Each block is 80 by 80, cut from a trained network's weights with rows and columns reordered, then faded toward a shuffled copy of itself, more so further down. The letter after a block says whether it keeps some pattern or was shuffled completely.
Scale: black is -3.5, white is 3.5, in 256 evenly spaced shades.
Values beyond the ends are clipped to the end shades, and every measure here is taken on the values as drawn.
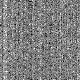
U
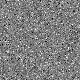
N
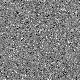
N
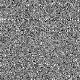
U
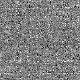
U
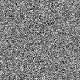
U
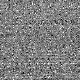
U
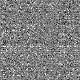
U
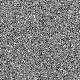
N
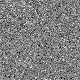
N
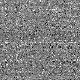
U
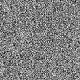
U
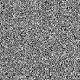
U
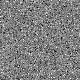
N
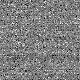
U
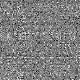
U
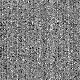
U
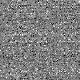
U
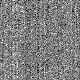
U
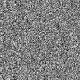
U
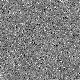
N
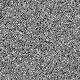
N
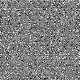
U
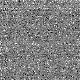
U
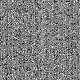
U
